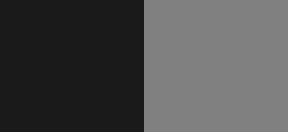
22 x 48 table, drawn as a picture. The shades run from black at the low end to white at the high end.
The table splits into one row of 2 panels. Panel 1,1: very low, flat. Panel 1,2: middling, flat.
